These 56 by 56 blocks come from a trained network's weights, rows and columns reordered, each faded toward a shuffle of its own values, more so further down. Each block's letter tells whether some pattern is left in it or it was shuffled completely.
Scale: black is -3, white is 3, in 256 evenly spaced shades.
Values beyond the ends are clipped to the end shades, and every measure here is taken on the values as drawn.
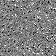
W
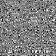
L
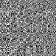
L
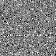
L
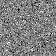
W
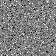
W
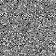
L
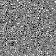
L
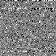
L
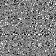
L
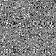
L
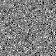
L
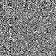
L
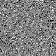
L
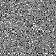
L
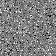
W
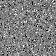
W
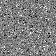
W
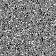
W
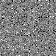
L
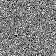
W
